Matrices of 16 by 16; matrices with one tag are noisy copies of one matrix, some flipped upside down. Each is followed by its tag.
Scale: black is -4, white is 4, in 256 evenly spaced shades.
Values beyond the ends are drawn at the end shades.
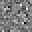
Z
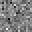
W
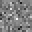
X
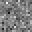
W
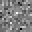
X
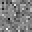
W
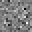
Z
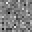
W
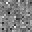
W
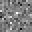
X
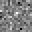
X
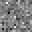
W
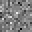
X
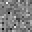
W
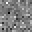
W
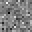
W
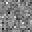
W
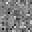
W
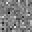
W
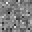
W
